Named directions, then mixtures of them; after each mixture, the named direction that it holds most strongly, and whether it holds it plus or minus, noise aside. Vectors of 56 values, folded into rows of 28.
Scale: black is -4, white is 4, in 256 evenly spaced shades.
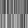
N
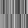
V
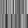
N, minus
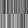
N, plus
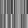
V, minus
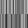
N, minus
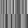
V, plus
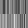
N, plus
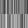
N, plus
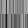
N, minus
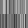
N, minus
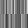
V, plus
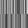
V, plus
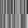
V, minus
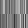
V, minus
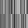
V, minus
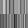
N, minus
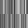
V, minus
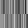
V, plus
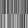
N, plus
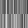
N, plus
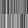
N, plus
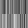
N, plus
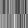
V, plus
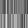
N, plus
